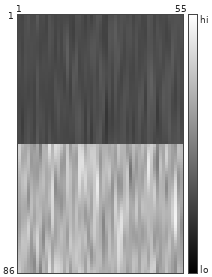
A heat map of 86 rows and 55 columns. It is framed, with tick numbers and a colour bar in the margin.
It is made of 2 by 1 panels. Panel 1,1: low, streaked downward, faint in contrast. Panel 2,1: high, streaked downward.
